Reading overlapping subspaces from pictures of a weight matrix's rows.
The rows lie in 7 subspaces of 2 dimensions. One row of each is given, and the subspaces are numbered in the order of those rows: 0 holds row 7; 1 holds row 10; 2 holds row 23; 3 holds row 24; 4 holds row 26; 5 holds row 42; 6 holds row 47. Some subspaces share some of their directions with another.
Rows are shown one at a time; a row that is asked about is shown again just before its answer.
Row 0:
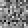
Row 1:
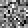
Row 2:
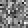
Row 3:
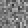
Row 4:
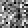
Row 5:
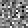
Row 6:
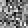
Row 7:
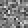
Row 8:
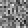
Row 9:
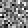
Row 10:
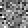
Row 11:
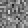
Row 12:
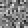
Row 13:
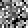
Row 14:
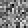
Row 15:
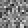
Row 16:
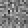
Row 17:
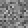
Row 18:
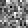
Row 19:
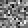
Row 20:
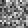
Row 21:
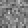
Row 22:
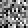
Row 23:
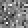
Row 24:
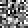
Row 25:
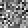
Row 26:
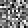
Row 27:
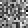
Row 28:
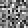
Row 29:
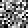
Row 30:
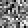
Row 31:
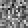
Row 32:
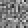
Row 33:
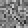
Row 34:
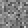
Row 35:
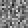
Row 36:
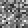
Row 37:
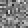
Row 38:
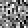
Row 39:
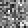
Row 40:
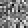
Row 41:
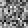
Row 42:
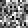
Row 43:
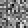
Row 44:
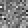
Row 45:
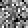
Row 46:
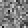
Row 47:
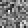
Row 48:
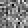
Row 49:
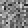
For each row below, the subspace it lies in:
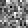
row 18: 5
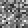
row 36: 2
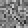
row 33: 0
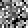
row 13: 6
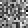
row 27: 4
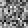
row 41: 5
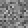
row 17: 0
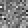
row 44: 1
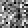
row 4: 2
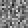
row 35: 4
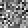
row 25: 1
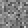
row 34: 2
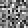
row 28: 4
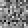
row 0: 5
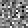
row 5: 4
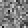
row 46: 6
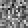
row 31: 4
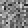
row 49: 2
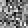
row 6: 5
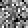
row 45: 6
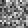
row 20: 5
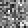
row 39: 6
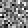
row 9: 1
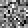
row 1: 0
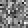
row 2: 3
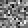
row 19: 0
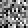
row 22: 1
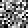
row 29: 1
